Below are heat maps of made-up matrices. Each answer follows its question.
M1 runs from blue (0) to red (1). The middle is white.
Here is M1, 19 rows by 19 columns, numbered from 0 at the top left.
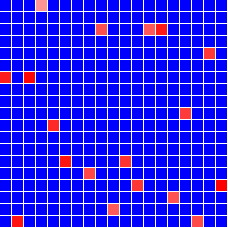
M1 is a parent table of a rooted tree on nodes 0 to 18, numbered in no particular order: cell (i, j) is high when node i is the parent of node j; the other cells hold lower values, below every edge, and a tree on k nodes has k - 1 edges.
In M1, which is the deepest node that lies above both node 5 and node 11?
13
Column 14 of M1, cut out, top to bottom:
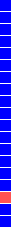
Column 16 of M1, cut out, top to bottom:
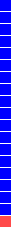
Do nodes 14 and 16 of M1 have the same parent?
no
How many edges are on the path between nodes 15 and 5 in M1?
6
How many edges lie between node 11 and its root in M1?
8
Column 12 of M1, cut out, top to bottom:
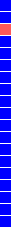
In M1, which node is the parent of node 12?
2
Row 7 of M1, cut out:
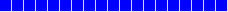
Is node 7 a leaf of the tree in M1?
yes
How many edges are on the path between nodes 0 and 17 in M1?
6
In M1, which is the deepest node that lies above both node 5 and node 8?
2
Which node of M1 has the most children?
2
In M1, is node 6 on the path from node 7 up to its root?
yes
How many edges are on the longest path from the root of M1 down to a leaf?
11
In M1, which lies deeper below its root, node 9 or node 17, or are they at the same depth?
node 9
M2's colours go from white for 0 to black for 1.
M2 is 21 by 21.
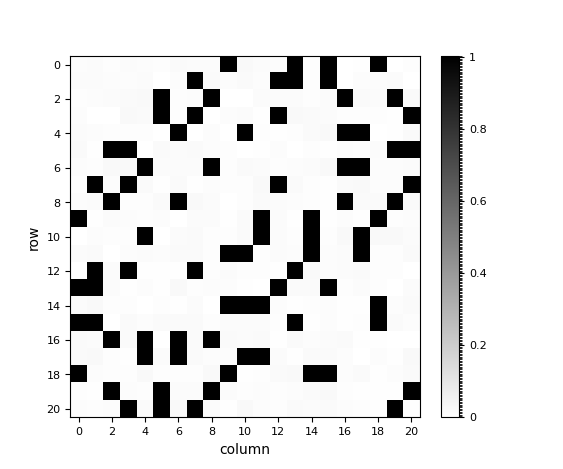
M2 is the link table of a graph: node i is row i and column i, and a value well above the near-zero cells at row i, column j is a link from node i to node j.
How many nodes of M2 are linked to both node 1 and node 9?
0
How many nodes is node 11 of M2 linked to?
4
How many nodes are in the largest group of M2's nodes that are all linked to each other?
3
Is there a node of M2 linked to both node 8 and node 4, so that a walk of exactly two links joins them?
yes
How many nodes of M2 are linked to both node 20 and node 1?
1
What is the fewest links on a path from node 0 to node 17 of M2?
3
